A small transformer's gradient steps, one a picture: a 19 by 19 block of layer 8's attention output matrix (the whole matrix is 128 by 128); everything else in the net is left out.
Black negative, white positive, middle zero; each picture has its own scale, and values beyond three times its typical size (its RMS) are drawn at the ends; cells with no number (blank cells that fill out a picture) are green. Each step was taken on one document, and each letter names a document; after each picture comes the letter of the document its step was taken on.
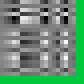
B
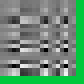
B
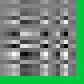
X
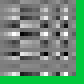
B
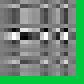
X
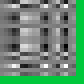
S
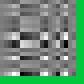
B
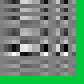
S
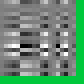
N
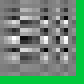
S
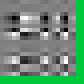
X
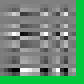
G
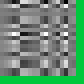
G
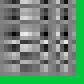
S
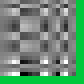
B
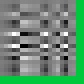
G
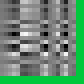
S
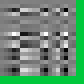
G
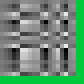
G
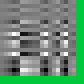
G
